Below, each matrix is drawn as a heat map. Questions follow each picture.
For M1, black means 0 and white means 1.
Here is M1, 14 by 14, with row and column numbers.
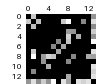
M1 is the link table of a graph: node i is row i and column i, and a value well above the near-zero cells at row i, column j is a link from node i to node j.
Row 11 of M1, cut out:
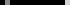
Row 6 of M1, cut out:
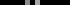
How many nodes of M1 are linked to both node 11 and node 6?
0
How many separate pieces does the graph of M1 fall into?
1
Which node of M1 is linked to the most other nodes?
node 13
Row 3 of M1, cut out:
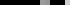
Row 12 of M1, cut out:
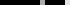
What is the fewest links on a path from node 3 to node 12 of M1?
2
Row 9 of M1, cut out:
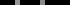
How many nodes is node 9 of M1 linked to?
2
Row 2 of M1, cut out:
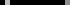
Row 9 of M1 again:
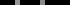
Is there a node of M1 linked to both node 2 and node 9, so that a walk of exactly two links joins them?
no
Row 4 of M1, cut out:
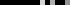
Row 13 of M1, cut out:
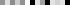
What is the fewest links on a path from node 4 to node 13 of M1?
1
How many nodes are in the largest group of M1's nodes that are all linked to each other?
3
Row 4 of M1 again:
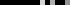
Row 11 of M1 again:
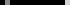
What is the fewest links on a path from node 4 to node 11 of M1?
2
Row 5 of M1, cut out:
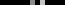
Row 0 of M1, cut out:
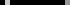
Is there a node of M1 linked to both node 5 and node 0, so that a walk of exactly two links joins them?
yes
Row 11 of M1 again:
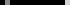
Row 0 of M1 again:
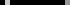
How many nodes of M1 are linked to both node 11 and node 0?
2
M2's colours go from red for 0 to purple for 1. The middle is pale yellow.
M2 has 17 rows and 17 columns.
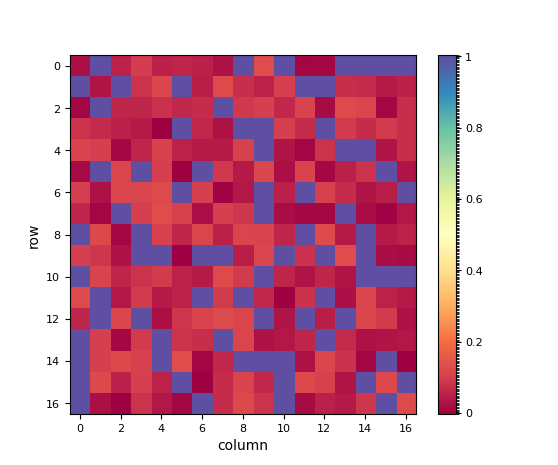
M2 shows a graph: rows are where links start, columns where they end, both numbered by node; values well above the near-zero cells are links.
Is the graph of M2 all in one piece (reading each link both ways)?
yes
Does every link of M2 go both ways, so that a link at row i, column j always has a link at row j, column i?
yes
